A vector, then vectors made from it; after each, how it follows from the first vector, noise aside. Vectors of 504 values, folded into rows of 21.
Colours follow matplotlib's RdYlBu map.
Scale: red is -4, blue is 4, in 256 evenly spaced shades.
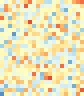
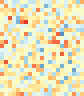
wrapped around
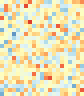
copied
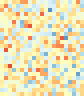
wrapped around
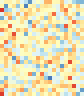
negated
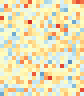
copied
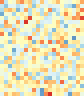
wrapped around
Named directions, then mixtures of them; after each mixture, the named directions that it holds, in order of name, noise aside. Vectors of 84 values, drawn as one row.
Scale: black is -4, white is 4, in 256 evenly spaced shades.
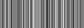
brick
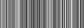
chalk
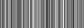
brick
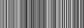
chalk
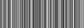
brick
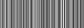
brick, chalk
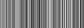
chalk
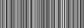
brick, chalk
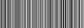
brick, chalk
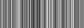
brick, chalk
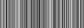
chalk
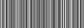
brick, chalk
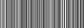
brick, chalk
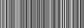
brick, chalk
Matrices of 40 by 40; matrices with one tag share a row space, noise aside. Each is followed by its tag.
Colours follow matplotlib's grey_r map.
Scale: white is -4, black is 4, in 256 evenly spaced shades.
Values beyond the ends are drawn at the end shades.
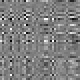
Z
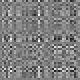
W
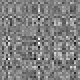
W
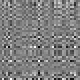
W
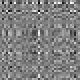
W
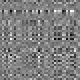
W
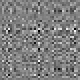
W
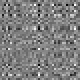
W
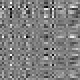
Z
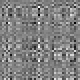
W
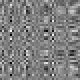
Z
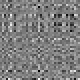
W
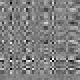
Z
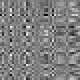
Z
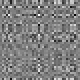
W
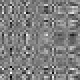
Z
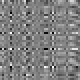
Z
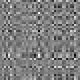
W
